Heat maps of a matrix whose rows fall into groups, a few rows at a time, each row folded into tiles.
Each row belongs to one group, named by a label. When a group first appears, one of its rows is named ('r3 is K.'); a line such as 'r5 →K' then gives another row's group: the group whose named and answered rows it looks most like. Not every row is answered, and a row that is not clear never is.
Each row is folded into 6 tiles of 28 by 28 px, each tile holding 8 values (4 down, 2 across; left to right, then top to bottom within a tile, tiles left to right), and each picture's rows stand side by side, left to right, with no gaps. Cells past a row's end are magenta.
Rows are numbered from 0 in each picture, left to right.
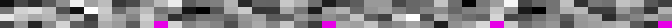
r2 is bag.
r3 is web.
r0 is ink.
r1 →web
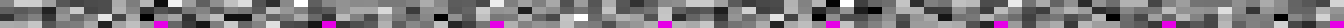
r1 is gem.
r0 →web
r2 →ink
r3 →bag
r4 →web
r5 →web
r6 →web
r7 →ink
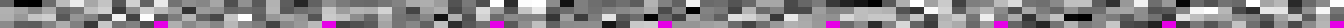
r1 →bag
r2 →ink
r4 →bag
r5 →ink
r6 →gem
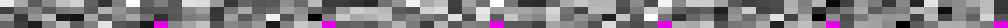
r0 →gem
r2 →ink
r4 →web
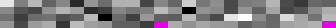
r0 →web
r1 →bag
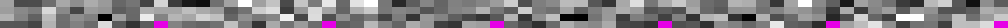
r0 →ink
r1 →ink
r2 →web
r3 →gem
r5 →bag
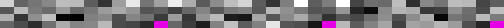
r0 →gem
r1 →gem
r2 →web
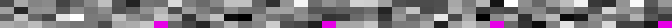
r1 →gem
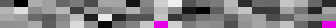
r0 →bag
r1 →web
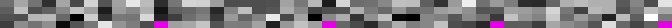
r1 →web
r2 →gem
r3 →ink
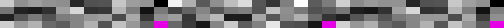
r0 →web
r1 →gem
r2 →web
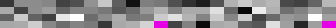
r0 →bag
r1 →ink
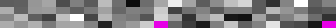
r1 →gem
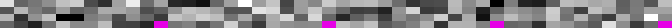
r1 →ink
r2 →web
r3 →ink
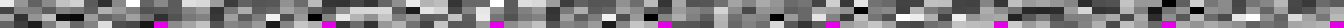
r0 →gem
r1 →web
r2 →ink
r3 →web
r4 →ink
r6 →web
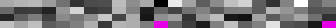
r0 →web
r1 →gem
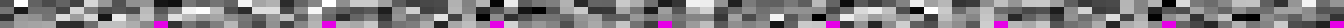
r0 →bag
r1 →ink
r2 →web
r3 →web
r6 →web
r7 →gem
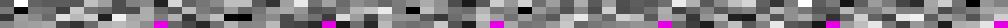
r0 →bag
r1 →gem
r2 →ink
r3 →bag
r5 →bag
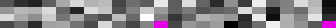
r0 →ink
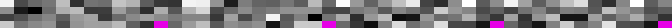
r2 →gem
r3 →gem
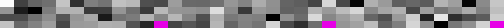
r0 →web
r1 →ink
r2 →bag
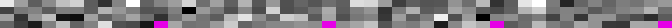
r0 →gem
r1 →bag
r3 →web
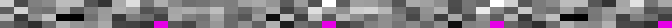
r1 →ink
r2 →ink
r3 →gem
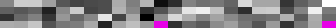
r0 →web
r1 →ink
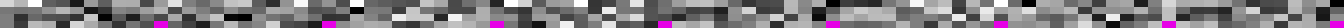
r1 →gem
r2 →bag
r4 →web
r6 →bag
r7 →web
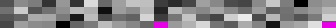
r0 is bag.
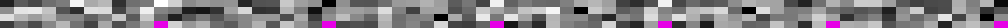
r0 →ink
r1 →web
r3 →ink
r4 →ink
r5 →web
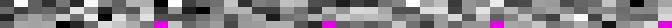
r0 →bag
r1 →web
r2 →ink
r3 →bag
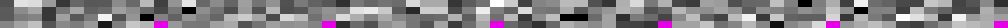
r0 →web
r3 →gem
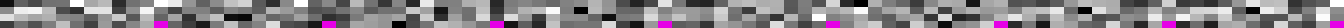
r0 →ink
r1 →gem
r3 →ink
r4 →ink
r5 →bag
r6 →ink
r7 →ink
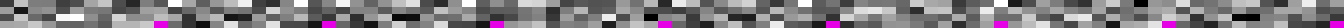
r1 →gem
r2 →gem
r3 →web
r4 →gem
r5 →ink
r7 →gem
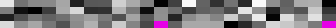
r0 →web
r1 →bag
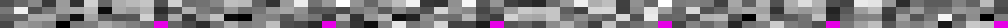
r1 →gem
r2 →gem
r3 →ink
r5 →web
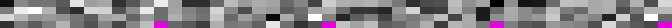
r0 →ink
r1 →ink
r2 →web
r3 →ink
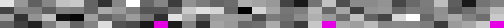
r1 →ink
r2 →bag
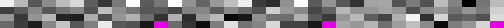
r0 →gem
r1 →gem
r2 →bag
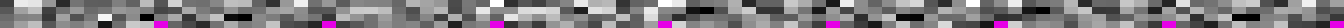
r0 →web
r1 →gem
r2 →ink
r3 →ink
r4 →web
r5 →gem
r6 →web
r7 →gem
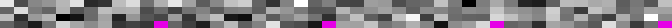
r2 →bag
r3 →ink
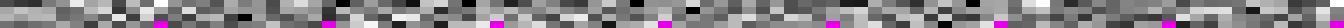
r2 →bag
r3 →bag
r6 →web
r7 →ink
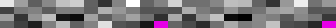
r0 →gem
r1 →gem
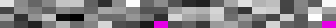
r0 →gem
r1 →ink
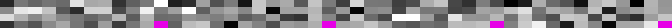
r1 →bag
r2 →bag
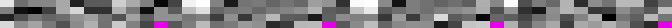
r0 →web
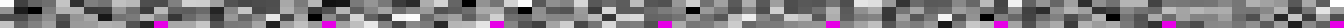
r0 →web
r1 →web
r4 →bag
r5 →web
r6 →web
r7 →ink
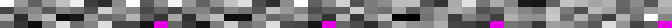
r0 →gem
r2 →gem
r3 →ink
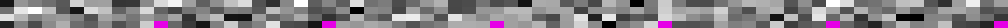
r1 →gem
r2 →bag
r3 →bag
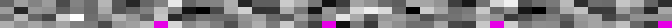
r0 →bag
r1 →web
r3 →web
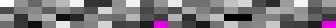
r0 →gem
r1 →gem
